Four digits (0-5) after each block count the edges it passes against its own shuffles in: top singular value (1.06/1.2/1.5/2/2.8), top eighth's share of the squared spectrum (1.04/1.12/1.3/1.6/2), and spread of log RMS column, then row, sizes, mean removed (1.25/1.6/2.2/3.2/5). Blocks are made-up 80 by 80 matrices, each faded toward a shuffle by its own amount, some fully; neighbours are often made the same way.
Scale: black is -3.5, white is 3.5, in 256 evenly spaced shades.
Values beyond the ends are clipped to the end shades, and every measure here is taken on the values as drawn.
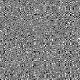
4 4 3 2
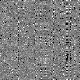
4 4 3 2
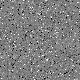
0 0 0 0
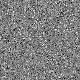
0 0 0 0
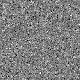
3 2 0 0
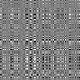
5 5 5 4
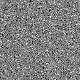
1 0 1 0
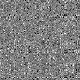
4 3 2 2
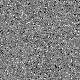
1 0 0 0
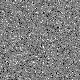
0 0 0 0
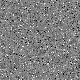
2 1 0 0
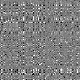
5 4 3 3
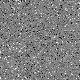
1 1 0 0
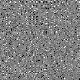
4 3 2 2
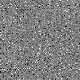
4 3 1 1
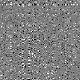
4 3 2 2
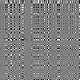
5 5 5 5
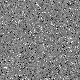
1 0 0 0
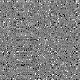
4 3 2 2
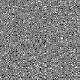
4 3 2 2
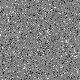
1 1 0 0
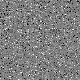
3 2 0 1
